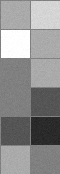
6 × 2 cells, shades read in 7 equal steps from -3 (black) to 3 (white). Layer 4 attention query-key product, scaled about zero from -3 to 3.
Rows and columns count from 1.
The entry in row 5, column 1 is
-1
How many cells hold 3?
1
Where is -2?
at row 5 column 2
